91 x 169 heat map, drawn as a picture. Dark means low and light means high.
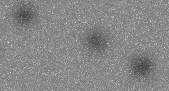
Neither half mirrors the other. Overall the values sit about 50% of the way up the scale. No row or column stands out. A few values lie far out on both sides of the bulk. Three dips sink into the field.
